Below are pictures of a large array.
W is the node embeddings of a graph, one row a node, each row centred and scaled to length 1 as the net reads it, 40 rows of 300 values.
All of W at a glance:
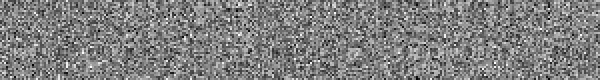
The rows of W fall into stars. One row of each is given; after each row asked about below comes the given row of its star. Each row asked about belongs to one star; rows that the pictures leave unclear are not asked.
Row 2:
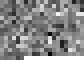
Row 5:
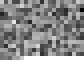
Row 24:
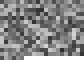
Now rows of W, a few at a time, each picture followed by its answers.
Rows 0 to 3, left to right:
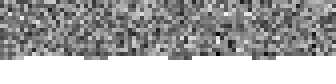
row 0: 5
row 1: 2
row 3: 2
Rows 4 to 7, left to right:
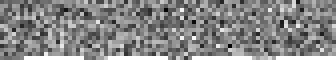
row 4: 5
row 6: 2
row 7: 2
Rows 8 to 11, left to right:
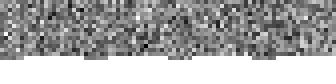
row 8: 5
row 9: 2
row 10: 24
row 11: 2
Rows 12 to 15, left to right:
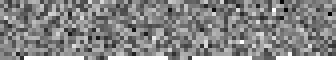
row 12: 2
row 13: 24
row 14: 5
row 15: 24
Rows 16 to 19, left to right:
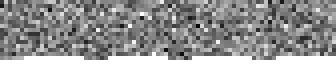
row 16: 2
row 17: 2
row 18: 2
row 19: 24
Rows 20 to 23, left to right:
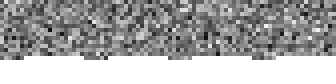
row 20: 24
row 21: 5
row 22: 2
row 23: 5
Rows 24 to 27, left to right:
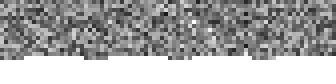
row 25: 24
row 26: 24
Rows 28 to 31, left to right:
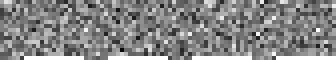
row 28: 5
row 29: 24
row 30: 2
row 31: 5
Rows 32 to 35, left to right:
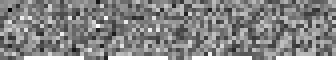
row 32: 5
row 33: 5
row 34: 24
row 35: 5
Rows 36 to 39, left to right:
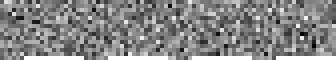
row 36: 24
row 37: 5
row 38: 2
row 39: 2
